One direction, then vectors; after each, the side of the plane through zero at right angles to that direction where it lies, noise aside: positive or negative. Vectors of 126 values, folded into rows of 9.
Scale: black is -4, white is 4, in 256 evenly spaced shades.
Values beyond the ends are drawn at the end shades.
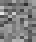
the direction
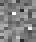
positive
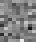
positive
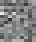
positive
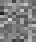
negative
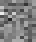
positive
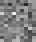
positive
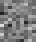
negative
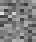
positive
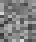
positive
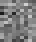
negative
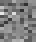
positive
